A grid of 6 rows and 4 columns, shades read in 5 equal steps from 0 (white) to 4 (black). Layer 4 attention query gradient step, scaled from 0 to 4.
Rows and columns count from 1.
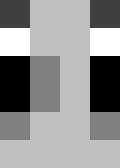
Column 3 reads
1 1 1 1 1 1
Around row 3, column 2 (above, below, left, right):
1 2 4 1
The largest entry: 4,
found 4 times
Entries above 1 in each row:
2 0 3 3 2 0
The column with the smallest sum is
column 3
